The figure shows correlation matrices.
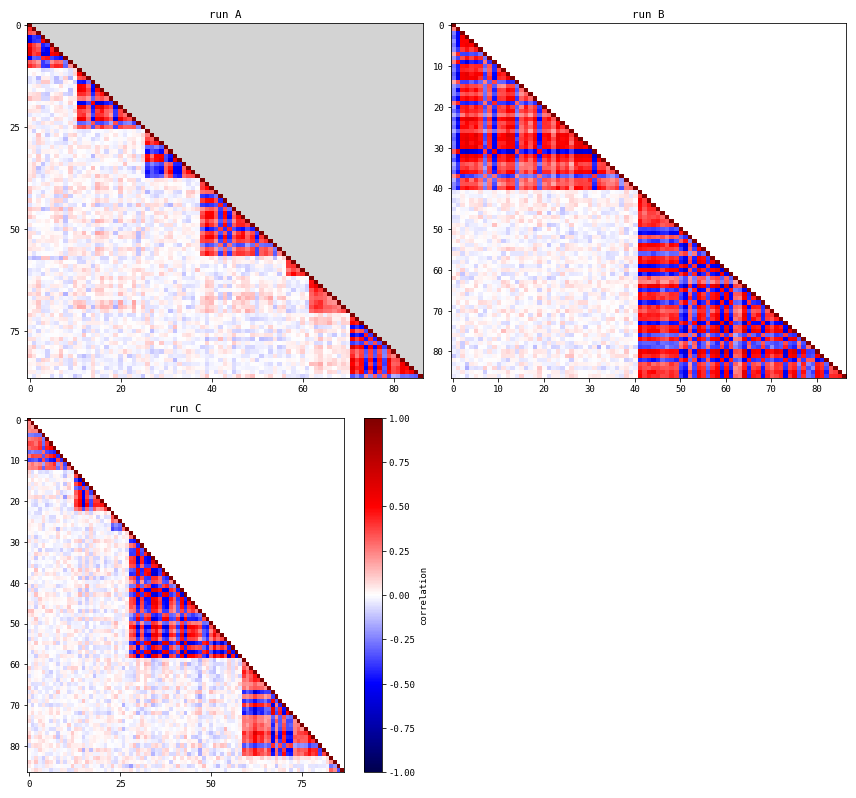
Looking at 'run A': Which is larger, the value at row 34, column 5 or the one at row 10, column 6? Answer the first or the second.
the second
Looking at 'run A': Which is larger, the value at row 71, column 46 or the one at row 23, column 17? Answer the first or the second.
the second
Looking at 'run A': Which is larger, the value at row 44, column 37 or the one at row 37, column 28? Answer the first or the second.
the first
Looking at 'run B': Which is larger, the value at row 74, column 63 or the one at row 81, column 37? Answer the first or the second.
the first
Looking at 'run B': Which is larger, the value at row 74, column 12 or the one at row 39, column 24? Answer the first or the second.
the second
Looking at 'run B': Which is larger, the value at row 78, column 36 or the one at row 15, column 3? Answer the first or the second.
the second
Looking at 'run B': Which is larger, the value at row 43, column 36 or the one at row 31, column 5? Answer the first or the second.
the first
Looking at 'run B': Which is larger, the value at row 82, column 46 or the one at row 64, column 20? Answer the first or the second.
the second
